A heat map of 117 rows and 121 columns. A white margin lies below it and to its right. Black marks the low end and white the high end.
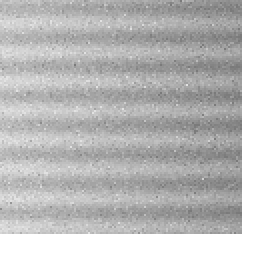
Mirror symmetry: none. Average level on the scale: 70%. Slope: up to the left. Stripes: horizontal, repeating 8 times.
